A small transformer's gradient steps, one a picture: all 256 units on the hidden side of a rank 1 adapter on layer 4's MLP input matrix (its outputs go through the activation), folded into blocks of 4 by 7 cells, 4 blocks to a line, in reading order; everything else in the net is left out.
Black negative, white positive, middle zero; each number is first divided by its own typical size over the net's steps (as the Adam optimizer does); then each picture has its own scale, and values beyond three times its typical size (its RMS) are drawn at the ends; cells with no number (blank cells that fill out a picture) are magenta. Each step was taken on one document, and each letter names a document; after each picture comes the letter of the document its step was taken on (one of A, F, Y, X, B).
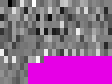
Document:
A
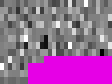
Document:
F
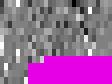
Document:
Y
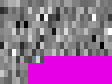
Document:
A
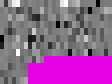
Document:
Y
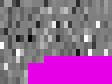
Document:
Y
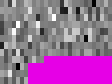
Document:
A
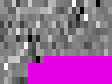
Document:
Y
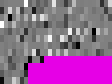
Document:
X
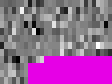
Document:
A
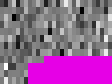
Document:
F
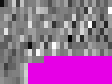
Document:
F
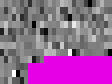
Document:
A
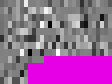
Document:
F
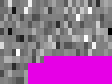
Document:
Y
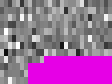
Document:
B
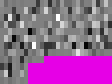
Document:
B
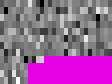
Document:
A
